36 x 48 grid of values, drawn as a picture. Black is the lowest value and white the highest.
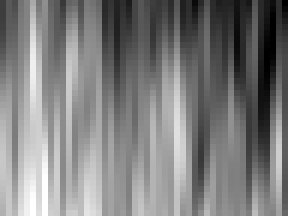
Mirror symmetry: none. Slope: up to the bottom left. Ninth with the lowest average: top right. Ninth with the highest average: bottom left. Grain: streaks running down.
